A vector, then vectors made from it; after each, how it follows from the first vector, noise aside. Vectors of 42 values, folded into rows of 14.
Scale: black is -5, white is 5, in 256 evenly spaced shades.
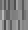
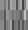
reversed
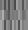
copied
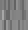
shrunk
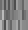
copied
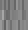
shrunk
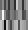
scaled up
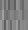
shrunk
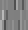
partly zeroed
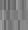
shrunk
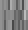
reversed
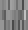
reversed
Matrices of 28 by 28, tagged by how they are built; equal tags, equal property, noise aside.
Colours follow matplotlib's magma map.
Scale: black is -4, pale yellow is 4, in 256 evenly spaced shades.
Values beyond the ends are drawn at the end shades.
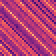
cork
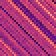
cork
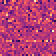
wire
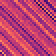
cork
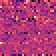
wire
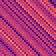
cork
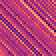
cork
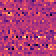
wire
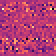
wire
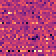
wire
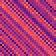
cork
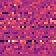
wire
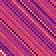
cork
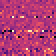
wire
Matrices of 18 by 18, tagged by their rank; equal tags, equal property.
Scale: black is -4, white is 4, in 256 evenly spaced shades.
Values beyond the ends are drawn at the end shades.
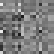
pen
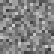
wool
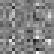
pen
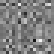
pen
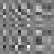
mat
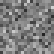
wool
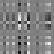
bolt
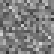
wool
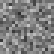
wool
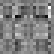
mat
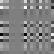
bolt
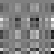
bolt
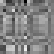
mat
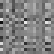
mat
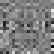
pen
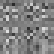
pen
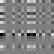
bolt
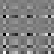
bolt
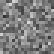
wool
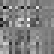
mat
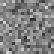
wool
